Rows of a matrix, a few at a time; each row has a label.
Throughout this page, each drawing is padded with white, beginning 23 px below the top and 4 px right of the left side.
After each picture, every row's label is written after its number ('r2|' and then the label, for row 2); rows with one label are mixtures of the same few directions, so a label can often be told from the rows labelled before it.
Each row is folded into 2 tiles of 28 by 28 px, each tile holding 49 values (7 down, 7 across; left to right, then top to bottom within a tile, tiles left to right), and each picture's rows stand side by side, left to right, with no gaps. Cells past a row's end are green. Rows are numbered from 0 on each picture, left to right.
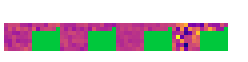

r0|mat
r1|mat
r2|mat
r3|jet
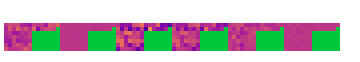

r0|mat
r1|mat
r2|mat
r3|mat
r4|jet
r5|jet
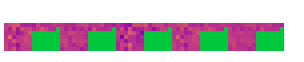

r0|jet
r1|mat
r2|jet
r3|jet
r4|mat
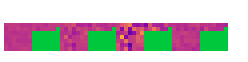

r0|mat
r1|jet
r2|jet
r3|mat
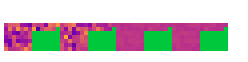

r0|mat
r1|jet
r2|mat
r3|mat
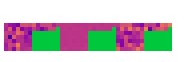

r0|jet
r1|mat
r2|mat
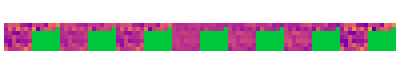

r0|mat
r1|mat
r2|mat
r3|mat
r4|mat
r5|mat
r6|mat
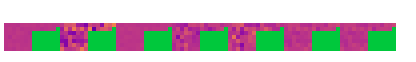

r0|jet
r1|mat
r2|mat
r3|jet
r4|jet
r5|mat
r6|mat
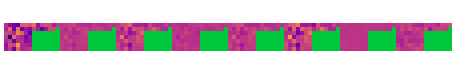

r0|jet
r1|jet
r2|jet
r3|jet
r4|jet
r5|jet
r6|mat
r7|mat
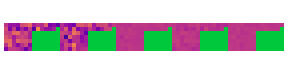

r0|mat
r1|jet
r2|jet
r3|mat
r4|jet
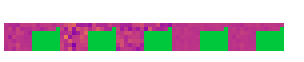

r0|jet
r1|jet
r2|mat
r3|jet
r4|jet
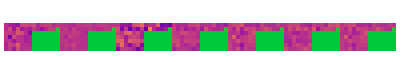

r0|jet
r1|jet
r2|mat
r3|mat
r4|jet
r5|mat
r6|jet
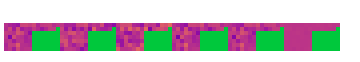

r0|jet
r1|mat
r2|mat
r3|jet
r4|jet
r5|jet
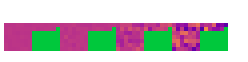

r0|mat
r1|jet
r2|mat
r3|mat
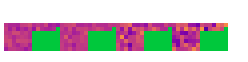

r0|mat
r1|jet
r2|jet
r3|mat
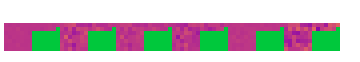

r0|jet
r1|jet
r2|jet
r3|jet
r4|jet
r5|mat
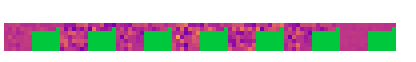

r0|jet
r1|mat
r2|jet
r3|jet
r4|mat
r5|jet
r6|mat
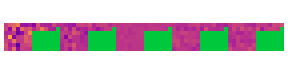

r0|jet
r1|jet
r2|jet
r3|mat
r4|mat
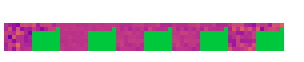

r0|jet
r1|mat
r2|mat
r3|mat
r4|mat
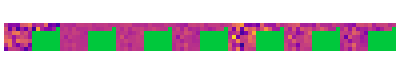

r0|mat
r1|jet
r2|jet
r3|jet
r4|jet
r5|jet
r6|jet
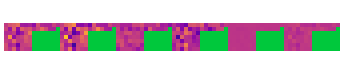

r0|jet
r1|jet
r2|mat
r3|jet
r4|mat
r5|jet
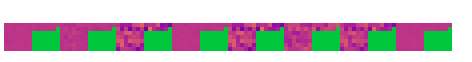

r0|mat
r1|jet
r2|mat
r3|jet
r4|mat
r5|mat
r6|mat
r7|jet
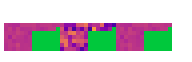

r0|jet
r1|mat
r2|jet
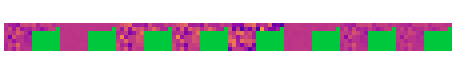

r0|jet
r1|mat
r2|jet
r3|jet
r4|mat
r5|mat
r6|jet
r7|jet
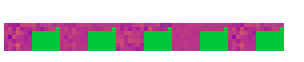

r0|jet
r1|jet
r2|mat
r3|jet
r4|jet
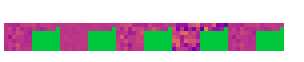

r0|jet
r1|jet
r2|jet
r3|mat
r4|jet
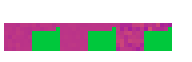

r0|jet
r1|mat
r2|mat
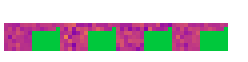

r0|jet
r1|jet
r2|mat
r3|jet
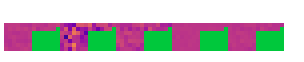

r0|mat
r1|jet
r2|mat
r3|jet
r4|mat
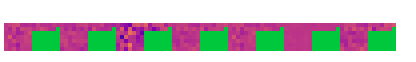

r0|jet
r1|mat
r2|jet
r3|mat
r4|jet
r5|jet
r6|mat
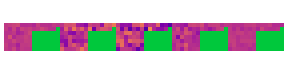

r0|jet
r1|mat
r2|mat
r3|jet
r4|mat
